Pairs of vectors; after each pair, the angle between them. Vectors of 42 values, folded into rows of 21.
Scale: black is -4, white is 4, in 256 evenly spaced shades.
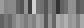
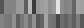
nearly opposite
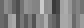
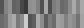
orthogonal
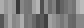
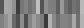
partly aligned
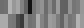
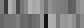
orthogonal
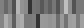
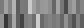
nearly opposite
